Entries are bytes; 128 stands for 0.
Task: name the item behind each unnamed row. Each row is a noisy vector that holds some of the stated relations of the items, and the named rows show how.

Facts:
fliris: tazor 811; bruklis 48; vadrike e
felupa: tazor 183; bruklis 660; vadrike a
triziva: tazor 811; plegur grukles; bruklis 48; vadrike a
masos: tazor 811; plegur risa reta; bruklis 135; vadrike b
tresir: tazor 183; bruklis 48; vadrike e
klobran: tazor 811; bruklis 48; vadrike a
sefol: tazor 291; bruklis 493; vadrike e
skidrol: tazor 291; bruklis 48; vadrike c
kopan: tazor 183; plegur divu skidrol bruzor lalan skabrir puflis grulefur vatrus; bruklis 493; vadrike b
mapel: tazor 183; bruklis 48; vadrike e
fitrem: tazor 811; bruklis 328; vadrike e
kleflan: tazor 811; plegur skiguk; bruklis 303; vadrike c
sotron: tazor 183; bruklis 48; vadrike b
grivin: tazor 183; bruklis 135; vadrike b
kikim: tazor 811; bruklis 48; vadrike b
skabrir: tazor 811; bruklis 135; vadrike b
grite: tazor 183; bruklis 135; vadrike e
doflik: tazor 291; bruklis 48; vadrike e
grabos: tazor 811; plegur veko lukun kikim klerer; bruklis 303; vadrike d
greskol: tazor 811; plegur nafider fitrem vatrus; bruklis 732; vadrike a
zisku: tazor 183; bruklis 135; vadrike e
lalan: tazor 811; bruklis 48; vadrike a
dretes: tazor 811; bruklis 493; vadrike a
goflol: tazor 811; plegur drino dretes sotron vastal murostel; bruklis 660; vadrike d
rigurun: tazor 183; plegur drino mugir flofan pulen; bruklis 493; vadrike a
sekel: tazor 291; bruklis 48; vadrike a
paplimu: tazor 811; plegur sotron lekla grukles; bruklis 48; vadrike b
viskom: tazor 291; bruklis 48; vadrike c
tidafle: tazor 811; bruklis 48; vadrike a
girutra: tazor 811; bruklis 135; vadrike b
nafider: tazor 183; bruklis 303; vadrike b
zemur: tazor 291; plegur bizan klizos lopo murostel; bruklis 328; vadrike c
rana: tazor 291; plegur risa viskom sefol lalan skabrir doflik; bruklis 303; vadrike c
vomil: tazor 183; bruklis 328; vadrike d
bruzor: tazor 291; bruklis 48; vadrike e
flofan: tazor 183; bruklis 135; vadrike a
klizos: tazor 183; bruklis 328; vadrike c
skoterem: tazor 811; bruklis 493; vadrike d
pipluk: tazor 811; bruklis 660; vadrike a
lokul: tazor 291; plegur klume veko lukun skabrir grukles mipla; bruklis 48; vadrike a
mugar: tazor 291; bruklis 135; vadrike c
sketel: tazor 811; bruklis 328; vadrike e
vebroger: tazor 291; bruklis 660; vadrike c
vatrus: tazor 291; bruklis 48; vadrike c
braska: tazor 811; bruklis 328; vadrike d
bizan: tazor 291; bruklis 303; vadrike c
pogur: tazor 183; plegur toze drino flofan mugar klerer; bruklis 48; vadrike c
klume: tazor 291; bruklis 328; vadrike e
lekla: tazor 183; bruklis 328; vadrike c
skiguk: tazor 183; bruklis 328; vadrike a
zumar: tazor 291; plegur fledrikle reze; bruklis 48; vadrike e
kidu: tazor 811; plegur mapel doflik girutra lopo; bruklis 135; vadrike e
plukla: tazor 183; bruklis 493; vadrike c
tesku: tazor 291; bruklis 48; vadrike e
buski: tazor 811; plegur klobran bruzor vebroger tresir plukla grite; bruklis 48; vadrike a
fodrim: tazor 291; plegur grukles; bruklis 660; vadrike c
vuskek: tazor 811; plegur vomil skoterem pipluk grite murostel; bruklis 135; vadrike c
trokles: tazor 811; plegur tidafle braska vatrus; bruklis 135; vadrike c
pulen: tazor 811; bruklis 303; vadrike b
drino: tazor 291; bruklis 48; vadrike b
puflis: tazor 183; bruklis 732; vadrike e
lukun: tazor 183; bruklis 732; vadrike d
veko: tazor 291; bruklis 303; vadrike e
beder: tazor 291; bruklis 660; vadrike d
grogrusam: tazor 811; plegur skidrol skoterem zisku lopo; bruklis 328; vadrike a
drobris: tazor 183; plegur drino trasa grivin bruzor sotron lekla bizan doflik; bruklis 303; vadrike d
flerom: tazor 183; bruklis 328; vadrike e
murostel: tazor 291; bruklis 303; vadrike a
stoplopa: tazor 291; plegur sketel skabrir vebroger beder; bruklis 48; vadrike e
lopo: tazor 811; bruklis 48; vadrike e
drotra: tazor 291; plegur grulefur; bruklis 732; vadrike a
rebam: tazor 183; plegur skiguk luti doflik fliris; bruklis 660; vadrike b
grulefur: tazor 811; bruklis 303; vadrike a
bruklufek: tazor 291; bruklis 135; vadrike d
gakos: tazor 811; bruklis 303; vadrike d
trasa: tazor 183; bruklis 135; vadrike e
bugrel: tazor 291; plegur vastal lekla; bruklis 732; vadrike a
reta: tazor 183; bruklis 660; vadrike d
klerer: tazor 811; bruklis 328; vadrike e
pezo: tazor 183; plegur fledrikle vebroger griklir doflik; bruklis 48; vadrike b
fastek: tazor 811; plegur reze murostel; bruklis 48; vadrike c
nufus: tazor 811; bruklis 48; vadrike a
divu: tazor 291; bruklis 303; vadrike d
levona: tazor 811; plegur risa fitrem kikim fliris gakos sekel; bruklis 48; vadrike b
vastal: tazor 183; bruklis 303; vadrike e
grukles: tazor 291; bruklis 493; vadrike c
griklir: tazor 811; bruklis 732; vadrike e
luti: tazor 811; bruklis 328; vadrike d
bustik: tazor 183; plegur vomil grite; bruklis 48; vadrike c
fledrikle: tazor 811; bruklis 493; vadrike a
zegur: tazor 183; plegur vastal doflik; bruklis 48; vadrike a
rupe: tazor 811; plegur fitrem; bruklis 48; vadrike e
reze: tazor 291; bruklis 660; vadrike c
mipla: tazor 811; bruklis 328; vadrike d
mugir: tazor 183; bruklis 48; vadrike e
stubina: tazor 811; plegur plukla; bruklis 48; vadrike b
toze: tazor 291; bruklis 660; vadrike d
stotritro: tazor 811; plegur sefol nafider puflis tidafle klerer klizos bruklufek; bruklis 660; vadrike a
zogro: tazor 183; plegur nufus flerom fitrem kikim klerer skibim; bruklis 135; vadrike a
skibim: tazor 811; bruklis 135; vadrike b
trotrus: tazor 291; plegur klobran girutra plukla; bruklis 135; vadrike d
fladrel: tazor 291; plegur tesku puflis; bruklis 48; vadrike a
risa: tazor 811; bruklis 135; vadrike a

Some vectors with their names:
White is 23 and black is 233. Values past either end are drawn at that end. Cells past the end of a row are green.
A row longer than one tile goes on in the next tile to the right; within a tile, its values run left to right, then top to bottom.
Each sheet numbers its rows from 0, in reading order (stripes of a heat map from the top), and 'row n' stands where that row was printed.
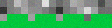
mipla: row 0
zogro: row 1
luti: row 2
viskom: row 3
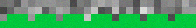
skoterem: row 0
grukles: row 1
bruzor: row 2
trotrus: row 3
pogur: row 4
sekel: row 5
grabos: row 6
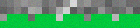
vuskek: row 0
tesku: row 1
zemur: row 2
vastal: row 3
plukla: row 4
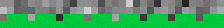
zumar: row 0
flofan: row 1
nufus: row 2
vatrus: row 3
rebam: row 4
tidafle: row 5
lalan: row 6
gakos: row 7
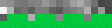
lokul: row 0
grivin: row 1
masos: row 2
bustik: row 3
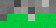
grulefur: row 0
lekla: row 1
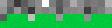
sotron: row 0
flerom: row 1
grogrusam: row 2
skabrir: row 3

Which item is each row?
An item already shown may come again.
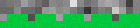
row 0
vuskek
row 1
pulen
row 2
zogro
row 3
kidu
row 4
drino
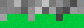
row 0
kopan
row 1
toze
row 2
fliris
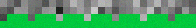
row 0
fliris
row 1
grulefur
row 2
sketel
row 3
bruklufek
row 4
risa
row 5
beder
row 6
mugir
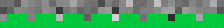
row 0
skoterem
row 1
nafider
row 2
trasa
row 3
grulefur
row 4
vomil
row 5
stotritro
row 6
levona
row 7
kopan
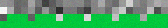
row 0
lokul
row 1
sotron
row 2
grite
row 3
vomil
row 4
zemur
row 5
sefol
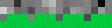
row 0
skidrol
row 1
skibim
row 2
kleflan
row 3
klobran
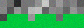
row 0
stubina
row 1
fodrim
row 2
lukun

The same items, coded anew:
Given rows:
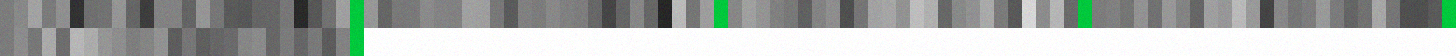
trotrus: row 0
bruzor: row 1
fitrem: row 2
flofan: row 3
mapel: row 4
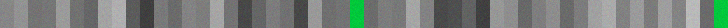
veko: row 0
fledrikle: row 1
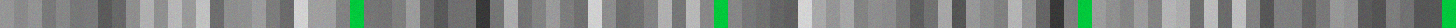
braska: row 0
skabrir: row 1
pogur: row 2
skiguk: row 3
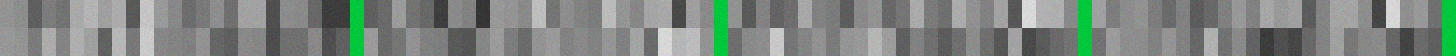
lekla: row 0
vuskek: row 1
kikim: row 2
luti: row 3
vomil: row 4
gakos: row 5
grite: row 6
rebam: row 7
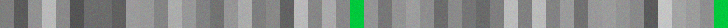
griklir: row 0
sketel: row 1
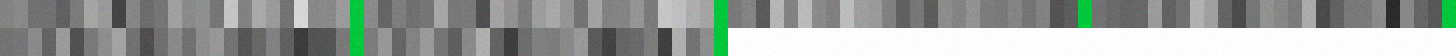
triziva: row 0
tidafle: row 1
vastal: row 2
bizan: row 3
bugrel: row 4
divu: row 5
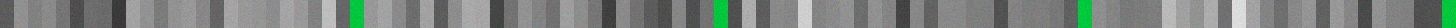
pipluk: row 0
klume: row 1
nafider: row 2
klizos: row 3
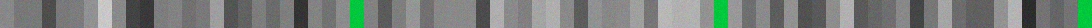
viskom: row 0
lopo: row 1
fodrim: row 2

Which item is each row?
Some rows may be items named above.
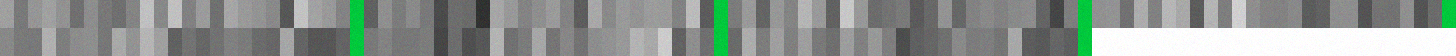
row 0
sketel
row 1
pipluk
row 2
drobris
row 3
vomil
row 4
trasa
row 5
goflol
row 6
felupa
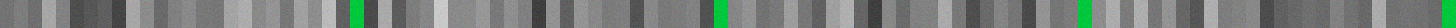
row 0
fledrikle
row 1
nafider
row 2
veko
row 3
reta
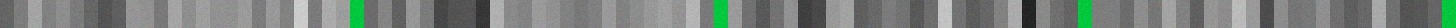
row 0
greskol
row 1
skoterem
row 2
grukles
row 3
flofan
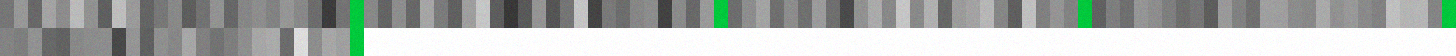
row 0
drobris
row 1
rana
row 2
grogrusam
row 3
grulefur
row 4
rupe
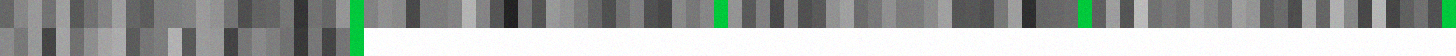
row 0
drotra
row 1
sekel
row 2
mugar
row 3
plukla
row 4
zemur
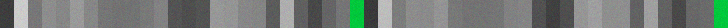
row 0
kopan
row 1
kopan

